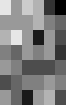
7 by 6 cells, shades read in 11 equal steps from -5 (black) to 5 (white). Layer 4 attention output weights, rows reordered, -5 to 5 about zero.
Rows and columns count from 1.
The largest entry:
4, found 2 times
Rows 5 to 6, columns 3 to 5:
-2 -2 -2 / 0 0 1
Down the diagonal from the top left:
4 1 1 0 -2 0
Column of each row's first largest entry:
1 4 2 3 1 5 5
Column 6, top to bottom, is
-5 -1 -2 -3 -1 0 -2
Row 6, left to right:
-2 -1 0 0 1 0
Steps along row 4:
down up down up down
